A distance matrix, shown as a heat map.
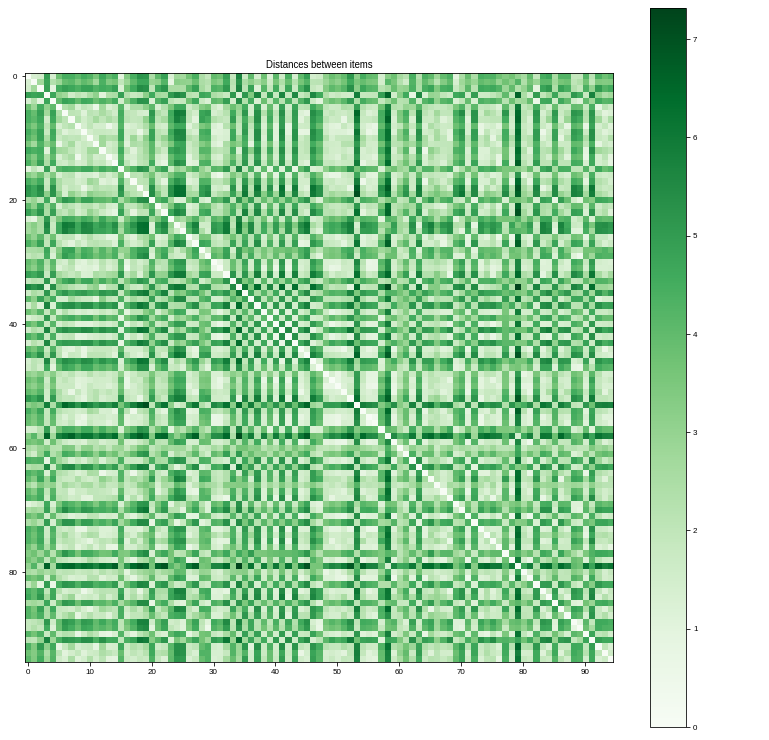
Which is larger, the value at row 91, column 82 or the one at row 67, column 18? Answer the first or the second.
the first
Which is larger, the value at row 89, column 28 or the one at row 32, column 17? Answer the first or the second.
the second
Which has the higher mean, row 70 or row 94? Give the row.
70
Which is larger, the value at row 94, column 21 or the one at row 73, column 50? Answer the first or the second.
the first
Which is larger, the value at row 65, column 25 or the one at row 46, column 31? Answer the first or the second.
the first
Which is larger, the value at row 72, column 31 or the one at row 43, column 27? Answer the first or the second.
the second
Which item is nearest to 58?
79
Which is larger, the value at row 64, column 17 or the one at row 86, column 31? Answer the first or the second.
the second
